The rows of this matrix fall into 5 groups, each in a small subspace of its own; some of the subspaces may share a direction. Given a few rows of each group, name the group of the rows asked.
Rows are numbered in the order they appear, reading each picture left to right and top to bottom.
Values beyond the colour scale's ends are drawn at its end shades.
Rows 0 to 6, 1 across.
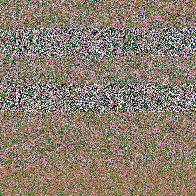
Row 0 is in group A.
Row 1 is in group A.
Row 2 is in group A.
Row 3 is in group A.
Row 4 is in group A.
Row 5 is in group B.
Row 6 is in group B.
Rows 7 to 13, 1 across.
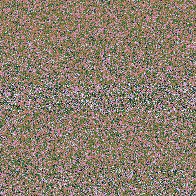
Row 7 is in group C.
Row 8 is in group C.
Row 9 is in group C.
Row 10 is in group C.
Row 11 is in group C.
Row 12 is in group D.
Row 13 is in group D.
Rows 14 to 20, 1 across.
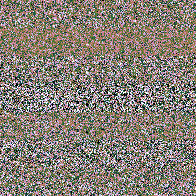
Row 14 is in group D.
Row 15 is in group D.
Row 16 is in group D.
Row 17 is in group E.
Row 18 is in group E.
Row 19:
C
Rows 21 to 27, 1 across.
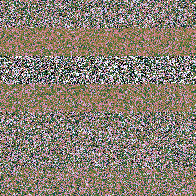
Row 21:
C
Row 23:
E
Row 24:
B
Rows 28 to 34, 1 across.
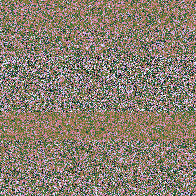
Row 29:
E
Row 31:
D
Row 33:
C
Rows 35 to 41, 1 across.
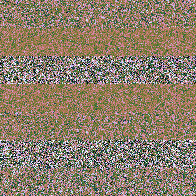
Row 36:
A
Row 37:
A
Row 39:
E
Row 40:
C
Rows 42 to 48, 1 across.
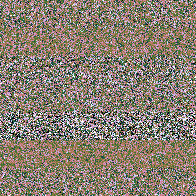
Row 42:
D
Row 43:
A
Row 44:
B
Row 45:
C
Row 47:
E
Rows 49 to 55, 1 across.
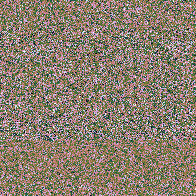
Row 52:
D
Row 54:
E
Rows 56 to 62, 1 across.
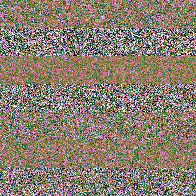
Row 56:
E
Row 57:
C
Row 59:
C
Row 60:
C
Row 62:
A
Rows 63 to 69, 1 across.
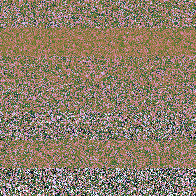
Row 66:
C
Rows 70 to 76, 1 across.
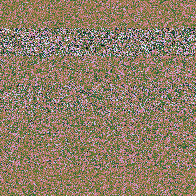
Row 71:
E
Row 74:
C
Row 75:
C
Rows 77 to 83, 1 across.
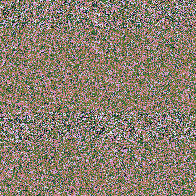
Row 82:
E
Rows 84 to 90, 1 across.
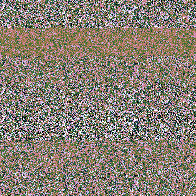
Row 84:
B
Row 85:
D
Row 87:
B
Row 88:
B
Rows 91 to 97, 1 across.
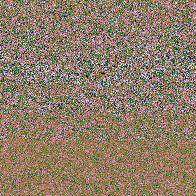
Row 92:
C
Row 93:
E
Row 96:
C
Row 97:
A
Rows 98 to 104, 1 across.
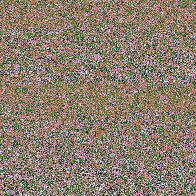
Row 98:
C
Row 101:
B
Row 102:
E
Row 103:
D
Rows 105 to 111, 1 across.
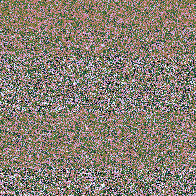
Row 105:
C
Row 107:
C
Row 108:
D
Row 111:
E
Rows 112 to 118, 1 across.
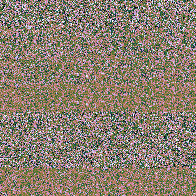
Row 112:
B
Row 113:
A
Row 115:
E
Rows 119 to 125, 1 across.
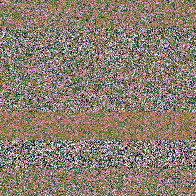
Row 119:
E
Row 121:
C
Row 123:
B
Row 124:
B
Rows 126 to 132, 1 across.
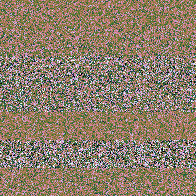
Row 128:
B
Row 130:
B
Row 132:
C
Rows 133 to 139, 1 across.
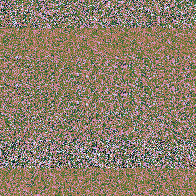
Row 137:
C
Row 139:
D
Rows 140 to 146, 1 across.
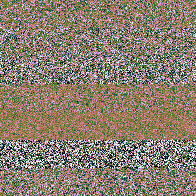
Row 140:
B
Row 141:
C
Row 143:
E
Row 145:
B
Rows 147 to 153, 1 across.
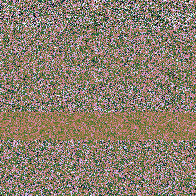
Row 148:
D
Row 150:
D
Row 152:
D
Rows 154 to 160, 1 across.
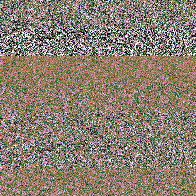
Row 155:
B
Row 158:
C
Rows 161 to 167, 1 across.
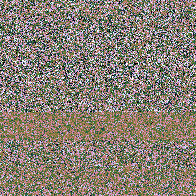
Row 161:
B
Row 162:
C
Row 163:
B
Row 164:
B
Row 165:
E
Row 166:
C
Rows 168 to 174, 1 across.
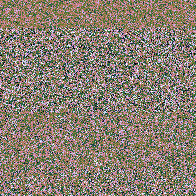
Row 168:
C
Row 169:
B
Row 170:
B
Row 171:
D
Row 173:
A
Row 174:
D
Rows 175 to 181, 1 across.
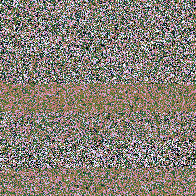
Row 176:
E
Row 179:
C
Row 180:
C
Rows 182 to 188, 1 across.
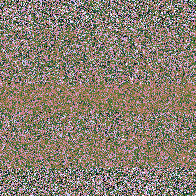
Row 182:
A
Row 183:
E
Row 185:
B
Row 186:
C
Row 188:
C
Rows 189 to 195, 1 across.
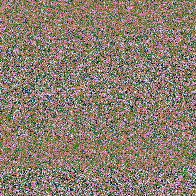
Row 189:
D
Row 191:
D
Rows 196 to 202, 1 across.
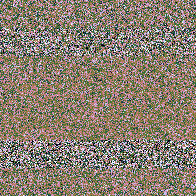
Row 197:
E
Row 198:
A
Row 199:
C
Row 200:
A
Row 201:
C
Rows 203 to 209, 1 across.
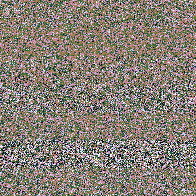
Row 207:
D
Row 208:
C
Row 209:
D
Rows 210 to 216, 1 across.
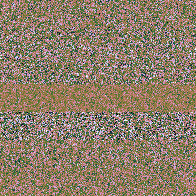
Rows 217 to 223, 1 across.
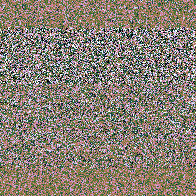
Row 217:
B
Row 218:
D
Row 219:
C
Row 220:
C
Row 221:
A
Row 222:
B
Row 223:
A
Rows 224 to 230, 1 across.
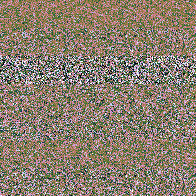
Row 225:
B
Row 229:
D
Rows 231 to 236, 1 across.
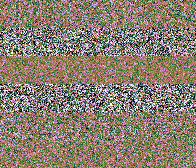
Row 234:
E
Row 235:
D
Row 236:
C
